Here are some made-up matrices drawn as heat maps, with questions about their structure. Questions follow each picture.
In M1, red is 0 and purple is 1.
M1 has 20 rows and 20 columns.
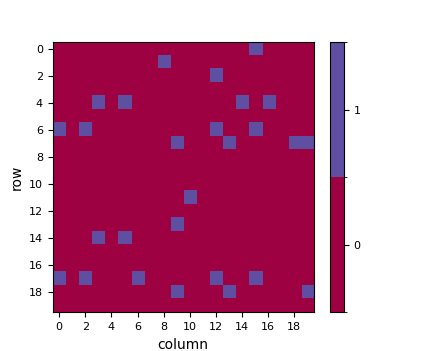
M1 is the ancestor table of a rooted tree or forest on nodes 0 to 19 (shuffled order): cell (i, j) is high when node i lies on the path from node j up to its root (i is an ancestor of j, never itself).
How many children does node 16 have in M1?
0
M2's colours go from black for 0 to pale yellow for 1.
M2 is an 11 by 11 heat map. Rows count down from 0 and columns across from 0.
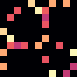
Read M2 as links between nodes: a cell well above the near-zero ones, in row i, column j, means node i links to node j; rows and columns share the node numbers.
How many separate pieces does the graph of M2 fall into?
2
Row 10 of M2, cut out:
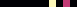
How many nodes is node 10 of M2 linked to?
2
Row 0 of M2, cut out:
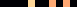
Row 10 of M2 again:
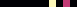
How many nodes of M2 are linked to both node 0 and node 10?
2
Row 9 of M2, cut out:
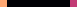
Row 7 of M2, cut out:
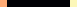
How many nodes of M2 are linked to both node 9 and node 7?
2
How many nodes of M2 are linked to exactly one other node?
3
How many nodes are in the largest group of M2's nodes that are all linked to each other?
3
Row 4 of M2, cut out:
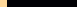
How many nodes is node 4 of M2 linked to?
1
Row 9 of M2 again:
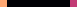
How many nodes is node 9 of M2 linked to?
2
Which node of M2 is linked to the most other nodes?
node 6
